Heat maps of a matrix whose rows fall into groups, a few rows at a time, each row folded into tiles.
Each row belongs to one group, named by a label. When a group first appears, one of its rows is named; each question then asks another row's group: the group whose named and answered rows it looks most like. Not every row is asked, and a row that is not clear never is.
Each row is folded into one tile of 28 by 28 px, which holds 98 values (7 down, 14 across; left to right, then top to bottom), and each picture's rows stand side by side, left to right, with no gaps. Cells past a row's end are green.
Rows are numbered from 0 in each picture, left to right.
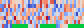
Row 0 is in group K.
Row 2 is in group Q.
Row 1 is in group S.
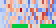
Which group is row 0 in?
Q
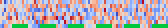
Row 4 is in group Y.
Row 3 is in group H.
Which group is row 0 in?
Q
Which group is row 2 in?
K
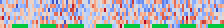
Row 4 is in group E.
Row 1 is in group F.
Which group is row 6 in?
K
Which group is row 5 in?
E
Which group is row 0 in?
Y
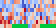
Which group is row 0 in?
E
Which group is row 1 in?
F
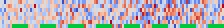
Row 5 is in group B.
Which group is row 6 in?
B
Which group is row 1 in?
K
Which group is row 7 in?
E
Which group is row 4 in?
S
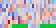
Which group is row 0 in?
F
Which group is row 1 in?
E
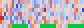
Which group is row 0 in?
Y
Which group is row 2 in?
F
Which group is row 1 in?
F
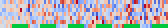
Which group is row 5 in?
K
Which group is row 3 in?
F
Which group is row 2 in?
E
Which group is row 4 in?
S
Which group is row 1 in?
H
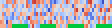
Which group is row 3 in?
B
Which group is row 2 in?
F
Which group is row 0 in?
Y
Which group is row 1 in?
E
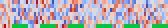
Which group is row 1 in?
E
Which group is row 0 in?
Y
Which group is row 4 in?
B
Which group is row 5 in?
F
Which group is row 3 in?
F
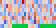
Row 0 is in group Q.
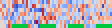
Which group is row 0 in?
Y
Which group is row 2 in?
B
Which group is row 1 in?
K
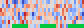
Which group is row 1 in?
H
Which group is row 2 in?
Y
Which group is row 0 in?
B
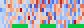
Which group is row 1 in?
E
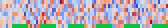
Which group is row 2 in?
B
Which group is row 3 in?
S
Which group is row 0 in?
H
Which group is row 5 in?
H
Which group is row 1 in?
S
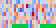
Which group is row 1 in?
Q
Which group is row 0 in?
H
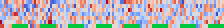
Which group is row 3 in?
Q
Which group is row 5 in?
Q
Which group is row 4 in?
S
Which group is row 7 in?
Q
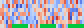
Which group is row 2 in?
E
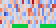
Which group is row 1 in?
B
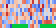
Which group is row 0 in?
K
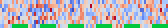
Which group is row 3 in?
H
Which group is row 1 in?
K
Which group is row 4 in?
Y
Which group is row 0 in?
Q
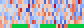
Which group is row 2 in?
S
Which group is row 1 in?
H
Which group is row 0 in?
F
